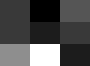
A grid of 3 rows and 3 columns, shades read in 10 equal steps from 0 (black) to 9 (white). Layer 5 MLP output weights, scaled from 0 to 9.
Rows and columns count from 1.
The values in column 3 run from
1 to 3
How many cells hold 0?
1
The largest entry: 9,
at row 3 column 2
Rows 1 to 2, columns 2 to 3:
0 3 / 1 2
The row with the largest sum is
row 3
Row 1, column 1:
2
